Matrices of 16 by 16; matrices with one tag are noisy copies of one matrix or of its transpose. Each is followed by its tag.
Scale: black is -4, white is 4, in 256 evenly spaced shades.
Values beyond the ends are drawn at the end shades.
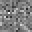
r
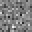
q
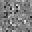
r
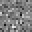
q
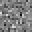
q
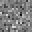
q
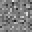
q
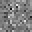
r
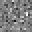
q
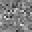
r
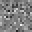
r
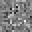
r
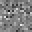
r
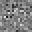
r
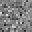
q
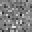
q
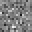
q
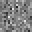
r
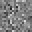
r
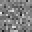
q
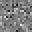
r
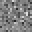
q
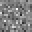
q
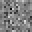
r
